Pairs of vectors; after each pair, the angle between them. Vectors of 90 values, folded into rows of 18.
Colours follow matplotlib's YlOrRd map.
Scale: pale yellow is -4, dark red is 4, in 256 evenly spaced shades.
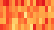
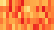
orthogonal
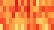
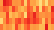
orthogonal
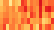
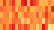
orthogonal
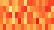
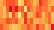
partly opposed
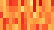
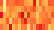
partly aligned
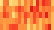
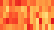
partly opposed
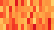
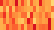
nearly parallel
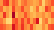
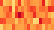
partly opposed
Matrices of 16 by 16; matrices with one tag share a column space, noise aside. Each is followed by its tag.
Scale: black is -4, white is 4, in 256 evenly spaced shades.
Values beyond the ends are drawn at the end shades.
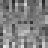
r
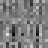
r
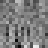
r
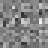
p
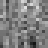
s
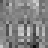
r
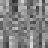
s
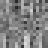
s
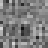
r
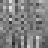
s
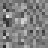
p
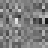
p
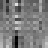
s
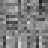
s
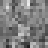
r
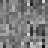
r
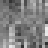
r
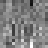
r
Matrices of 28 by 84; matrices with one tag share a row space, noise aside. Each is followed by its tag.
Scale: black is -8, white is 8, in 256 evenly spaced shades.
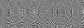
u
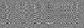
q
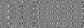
u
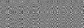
u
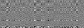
q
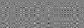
q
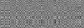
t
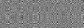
u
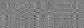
q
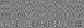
t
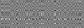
t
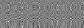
u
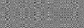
q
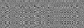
q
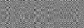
q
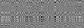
t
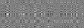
q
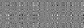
u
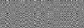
q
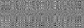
t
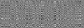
t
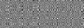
u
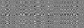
q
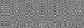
t
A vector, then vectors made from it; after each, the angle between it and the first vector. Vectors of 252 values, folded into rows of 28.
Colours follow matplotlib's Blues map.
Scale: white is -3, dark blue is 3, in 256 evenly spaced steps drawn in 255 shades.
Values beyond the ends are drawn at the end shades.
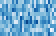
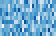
partly aligned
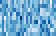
partly aligned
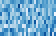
orthogonal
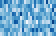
nearly opposite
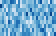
partly opposed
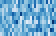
nearly opposite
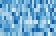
nearly opposite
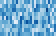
nearly parallel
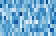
nearly opposite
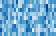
partly aligned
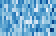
nearly opposite
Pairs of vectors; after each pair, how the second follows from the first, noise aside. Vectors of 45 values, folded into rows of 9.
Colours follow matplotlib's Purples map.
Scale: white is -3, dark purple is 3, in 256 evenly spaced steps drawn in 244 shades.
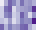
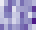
copied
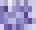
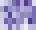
reversed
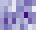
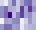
reversed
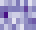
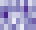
copied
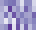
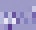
partly zeroed
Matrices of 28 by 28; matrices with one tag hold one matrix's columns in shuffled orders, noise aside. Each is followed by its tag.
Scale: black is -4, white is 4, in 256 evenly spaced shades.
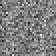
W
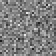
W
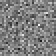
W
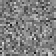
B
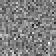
B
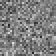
B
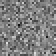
B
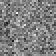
W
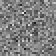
W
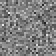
W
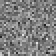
B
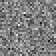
W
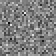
W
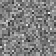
W
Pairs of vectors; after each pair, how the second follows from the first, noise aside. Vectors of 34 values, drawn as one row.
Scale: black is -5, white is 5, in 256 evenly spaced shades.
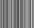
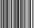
scaled up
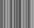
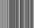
sign-scrambled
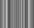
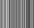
sign-scrambled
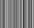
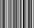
scaled up
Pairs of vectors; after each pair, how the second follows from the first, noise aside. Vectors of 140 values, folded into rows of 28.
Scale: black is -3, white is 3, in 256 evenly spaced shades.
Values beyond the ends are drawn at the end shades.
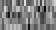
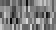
reversed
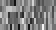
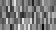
sign-scrambled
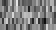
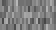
shrunk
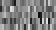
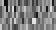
wrapped around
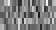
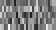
reversed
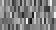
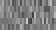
shrunk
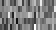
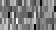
negated
